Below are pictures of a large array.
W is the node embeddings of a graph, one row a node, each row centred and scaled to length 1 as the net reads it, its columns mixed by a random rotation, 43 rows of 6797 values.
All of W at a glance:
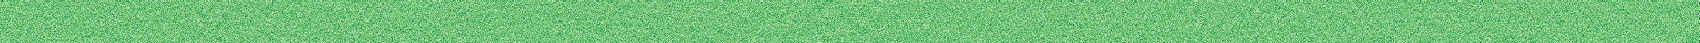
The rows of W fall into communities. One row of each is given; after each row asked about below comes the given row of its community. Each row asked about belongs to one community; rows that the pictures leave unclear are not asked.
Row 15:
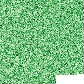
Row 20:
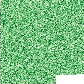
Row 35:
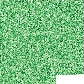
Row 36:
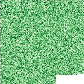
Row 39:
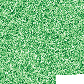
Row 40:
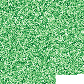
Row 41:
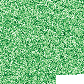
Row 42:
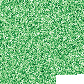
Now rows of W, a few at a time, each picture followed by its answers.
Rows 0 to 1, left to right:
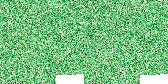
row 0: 39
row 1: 39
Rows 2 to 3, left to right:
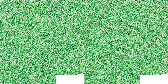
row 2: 42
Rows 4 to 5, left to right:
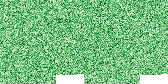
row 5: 40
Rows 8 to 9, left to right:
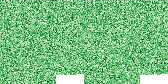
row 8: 15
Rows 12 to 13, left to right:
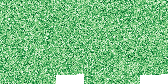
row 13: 36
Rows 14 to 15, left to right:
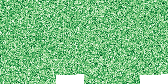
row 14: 35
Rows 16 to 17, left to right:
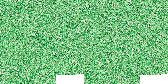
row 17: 36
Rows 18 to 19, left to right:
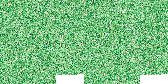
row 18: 40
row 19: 42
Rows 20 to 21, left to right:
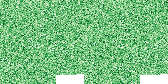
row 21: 20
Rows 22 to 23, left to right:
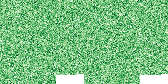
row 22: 15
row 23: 40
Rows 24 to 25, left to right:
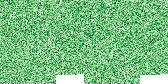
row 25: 39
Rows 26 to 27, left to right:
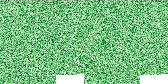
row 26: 41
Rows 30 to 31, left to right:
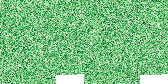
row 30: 20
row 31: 36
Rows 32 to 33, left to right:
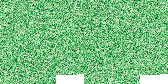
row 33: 35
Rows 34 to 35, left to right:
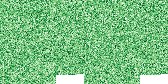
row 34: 36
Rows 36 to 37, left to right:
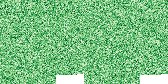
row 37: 41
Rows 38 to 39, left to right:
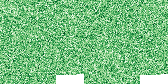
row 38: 41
